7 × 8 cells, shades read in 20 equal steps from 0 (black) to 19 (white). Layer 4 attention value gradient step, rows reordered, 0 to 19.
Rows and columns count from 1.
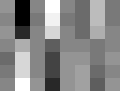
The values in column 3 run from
9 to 11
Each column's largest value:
11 19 11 19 11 12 14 11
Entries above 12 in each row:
2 2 2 1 1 1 1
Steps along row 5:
up down down up same down up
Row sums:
81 77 81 79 81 81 84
